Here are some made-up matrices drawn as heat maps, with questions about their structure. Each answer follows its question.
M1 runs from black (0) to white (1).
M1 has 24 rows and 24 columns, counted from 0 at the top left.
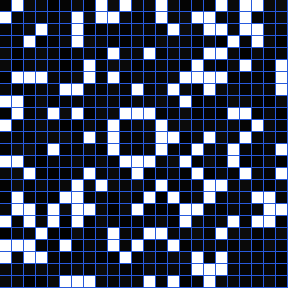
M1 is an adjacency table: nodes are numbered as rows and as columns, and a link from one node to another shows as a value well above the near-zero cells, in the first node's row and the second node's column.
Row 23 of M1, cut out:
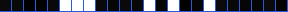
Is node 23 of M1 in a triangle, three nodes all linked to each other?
yes
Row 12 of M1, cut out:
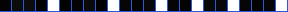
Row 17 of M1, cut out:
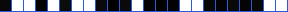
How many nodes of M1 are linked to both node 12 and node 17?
3
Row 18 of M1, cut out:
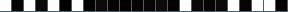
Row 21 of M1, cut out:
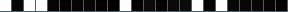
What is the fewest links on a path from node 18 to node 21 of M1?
1
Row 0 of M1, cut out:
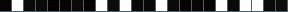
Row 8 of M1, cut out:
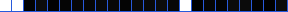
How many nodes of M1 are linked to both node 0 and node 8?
1
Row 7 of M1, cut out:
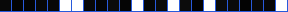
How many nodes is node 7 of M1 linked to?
6
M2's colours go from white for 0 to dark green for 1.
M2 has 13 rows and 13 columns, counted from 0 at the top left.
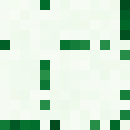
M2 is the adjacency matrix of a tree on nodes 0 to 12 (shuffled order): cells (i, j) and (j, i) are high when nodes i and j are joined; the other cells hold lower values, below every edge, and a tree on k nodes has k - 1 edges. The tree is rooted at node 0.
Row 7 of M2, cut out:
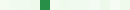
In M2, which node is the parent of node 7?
4
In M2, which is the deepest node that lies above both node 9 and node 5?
12
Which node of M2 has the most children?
12
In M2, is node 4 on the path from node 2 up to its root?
no
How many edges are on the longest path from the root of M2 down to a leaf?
2
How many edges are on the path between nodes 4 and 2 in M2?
3
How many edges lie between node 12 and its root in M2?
1
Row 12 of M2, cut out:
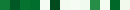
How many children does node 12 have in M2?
6
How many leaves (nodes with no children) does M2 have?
10
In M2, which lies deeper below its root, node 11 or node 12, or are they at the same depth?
node 11
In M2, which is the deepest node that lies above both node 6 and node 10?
4
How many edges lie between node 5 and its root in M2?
2
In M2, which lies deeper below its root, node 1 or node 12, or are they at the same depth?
node 1
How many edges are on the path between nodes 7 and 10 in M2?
2
